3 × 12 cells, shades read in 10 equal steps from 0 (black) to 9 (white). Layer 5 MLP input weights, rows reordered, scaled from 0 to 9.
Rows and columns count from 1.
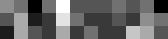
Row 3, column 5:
6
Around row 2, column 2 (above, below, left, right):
4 6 3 1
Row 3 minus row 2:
-2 0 2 0 -2 -2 2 0 -1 5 1 -1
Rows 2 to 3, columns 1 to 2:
3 6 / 1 6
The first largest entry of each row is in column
5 5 10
